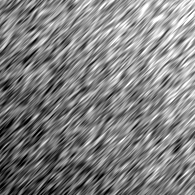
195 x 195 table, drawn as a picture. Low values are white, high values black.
Mirror symmetry: none. Histogram: bell-shaped. Ninth with the highest average: bottom left. Slope: up to the bottom left.
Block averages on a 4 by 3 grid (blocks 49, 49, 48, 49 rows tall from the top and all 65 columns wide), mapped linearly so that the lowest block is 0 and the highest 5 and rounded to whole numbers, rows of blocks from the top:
210 / 321 / 432 / 542
